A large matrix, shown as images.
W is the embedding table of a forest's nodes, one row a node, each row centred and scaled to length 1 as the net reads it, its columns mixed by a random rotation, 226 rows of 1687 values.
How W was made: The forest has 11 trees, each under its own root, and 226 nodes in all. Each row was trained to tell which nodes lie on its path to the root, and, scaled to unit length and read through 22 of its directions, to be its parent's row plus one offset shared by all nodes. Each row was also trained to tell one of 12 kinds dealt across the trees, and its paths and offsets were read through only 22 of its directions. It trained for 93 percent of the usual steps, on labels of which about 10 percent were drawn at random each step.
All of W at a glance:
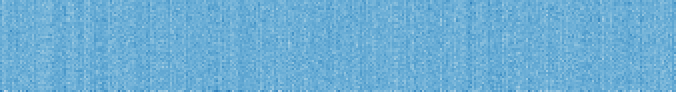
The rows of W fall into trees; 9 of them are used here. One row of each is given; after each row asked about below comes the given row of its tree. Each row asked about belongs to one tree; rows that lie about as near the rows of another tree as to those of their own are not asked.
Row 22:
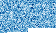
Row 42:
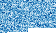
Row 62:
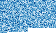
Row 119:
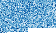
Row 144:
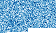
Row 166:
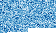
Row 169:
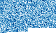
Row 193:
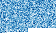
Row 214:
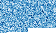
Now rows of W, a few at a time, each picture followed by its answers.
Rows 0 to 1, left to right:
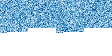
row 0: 42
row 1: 62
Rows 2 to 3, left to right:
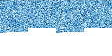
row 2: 193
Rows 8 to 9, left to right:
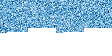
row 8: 166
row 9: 42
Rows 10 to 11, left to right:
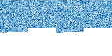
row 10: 166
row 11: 119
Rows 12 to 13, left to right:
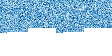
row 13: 169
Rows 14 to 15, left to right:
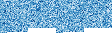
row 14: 42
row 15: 169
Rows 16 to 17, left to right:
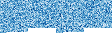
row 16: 193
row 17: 22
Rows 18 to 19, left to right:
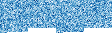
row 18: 42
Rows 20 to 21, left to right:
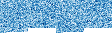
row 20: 193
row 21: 214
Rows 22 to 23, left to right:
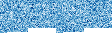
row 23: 169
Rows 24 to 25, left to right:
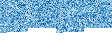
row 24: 169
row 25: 166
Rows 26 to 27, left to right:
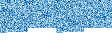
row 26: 119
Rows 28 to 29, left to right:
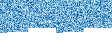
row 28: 42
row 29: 214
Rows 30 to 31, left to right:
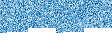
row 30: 169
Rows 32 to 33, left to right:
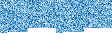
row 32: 22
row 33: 119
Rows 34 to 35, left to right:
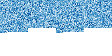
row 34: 144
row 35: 214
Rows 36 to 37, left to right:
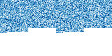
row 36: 42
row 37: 42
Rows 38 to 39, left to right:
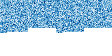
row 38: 214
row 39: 166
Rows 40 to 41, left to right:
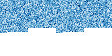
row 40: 144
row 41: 169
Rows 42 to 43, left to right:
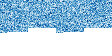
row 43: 166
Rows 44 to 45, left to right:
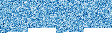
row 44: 166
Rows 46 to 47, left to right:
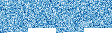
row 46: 214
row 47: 42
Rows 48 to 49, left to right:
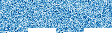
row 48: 62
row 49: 62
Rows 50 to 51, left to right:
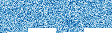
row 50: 42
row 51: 144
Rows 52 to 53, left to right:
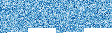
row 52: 42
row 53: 166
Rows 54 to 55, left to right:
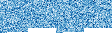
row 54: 119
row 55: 22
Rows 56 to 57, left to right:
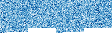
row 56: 193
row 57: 214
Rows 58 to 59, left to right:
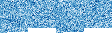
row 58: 42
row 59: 166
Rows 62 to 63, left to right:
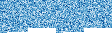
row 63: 214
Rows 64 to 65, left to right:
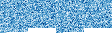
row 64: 193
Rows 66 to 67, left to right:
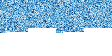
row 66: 193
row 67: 22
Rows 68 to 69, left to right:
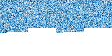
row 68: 169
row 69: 193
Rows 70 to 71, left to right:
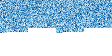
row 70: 193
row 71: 42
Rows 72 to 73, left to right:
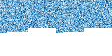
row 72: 169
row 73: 214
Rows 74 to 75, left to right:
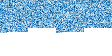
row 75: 193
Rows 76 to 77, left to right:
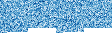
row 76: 166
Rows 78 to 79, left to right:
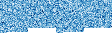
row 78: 214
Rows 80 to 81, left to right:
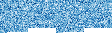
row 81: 119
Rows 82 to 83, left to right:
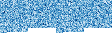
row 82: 42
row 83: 42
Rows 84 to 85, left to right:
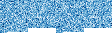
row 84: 193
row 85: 119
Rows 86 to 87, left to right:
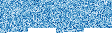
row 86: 166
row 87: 193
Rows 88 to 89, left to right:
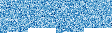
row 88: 144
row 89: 119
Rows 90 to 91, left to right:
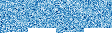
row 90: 193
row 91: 22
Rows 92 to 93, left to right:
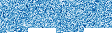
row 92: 144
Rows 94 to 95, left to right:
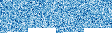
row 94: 166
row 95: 119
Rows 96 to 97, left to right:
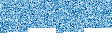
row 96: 119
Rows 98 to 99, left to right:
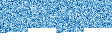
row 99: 214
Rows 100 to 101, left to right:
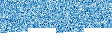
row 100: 42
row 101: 119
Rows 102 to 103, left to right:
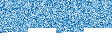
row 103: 119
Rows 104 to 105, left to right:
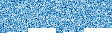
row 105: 144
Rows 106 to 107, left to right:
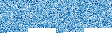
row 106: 169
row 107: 214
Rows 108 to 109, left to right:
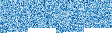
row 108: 214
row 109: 166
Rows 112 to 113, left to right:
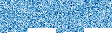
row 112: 22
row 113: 22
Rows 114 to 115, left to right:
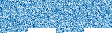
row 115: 42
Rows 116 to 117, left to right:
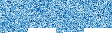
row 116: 214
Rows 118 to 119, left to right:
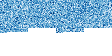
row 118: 166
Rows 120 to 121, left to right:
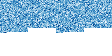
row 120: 22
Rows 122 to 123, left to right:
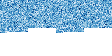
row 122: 193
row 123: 144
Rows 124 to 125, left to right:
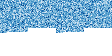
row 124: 214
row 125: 193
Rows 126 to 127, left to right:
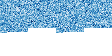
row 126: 169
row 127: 42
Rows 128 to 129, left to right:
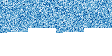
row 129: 166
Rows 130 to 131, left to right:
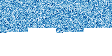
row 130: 193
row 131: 62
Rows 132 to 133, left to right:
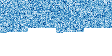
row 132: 22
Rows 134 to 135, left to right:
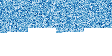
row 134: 166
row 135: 193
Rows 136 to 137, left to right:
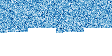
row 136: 193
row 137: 62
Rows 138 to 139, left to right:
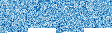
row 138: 144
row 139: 119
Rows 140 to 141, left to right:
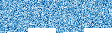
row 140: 166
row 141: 214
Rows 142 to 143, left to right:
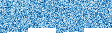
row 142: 166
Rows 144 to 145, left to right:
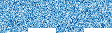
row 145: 119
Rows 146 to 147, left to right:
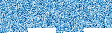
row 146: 214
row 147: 42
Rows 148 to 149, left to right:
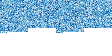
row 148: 166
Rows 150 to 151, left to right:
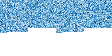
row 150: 22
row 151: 22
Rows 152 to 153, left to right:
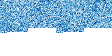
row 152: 166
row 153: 22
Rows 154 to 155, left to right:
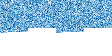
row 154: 193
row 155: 119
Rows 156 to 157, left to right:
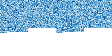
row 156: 169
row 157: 166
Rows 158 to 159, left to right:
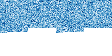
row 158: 42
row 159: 193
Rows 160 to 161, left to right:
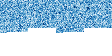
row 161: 22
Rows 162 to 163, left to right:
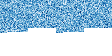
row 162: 193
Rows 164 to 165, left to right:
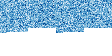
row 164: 214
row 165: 119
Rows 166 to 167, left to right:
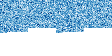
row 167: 214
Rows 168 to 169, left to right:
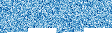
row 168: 166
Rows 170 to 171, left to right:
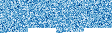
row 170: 214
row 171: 214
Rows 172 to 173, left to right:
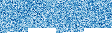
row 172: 42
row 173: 193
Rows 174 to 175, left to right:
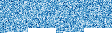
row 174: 193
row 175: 42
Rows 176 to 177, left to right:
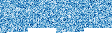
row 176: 169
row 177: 193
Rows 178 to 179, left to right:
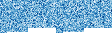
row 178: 166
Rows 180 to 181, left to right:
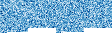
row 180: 169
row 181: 119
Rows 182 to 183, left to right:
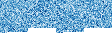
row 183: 169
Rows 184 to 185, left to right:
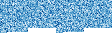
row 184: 42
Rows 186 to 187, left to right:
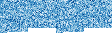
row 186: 42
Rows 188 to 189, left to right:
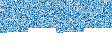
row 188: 144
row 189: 42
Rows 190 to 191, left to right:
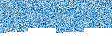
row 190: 193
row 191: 42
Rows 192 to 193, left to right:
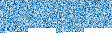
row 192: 193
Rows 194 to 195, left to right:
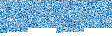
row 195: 193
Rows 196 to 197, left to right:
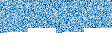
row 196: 214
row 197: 214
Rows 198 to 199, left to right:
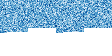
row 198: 214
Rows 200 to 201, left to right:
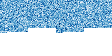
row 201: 166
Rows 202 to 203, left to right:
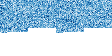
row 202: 166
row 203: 42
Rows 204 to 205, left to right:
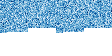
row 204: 193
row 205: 166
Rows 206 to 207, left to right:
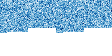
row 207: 166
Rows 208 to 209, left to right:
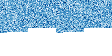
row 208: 214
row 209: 22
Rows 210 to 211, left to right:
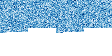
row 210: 193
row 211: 62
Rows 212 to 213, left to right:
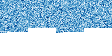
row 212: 166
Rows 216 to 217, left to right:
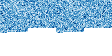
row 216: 169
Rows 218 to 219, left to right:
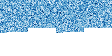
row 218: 214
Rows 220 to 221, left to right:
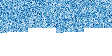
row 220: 166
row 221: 42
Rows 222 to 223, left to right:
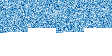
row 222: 214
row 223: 214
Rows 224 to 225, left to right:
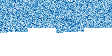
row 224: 62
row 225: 42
